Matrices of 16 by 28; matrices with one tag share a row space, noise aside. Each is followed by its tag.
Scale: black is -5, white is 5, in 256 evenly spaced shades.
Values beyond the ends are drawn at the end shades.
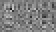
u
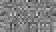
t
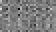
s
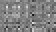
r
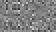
r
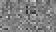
s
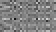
t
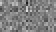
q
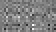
r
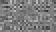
t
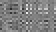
q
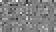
q
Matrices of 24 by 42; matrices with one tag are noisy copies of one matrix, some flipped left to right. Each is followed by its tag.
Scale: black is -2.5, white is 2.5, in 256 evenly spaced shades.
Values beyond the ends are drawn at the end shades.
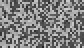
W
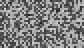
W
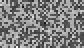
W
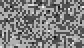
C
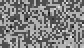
C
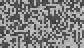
C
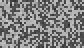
W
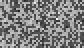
W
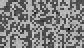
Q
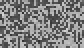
C
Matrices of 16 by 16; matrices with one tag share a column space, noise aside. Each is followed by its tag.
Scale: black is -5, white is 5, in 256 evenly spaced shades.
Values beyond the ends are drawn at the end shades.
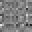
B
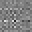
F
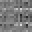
B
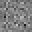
B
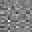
F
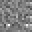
B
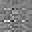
F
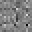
B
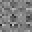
B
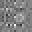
B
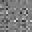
F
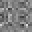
B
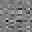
F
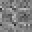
B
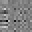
F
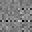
F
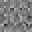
B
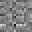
B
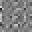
B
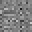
F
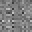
F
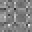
B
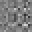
B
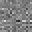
F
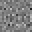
B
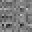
B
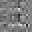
B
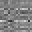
F
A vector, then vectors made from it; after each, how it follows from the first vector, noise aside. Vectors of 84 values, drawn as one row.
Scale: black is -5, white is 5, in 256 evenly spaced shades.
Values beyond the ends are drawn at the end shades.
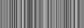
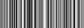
scaled up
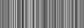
negated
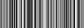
scaled up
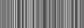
negated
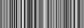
scaled up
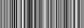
scaled up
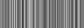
negated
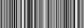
scaled up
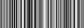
scaled up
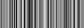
scaled up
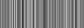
negated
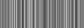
negated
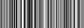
scaled up
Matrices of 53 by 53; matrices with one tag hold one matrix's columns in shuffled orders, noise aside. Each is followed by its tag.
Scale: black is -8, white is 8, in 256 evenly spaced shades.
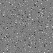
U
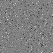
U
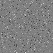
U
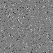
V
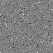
U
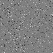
U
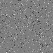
U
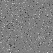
U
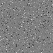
U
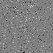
V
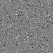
U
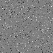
V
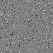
U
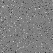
V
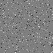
U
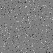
V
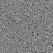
U
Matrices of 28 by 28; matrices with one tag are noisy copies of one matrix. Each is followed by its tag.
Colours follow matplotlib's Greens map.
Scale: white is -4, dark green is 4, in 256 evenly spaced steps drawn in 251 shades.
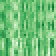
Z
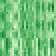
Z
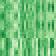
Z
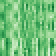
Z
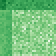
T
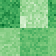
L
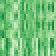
Z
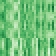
Z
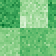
L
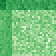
T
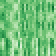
Z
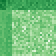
T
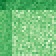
T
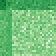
T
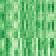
Z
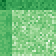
T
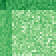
T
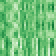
Z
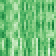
Z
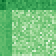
T
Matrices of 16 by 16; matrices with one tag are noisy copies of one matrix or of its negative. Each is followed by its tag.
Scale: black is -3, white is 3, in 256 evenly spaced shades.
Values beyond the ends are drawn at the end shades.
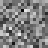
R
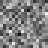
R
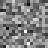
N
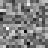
N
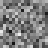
R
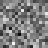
R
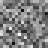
R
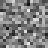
N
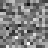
N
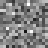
N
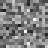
N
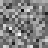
R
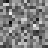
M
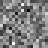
R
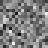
R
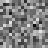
M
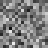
R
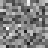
N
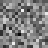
R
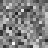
R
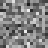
N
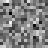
M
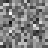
M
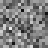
R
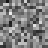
M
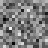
R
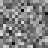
R
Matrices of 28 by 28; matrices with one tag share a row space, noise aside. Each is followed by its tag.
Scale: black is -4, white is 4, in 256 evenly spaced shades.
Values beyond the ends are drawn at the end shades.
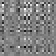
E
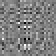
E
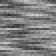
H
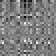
E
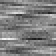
H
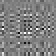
E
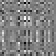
E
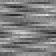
H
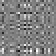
E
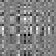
E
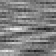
H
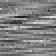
H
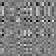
E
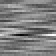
H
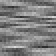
H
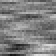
H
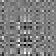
E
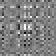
E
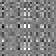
E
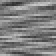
H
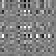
E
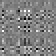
E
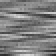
H
